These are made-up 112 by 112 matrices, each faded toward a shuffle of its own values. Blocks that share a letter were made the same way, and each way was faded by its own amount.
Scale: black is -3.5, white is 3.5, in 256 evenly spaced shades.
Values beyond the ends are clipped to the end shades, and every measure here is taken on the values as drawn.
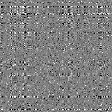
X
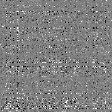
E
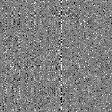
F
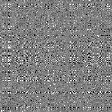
X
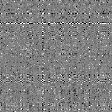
X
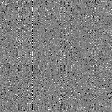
F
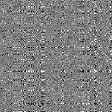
X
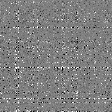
E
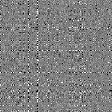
X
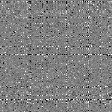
X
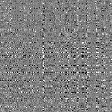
X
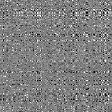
X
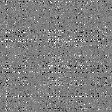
E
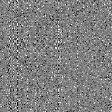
F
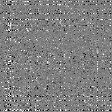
E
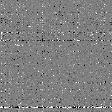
E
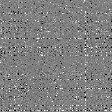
E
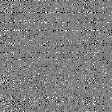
E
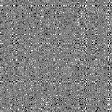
X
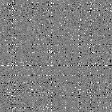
E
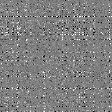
E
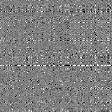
X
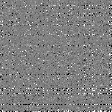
E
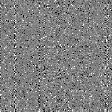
F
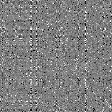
F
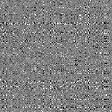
X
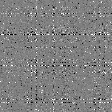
E
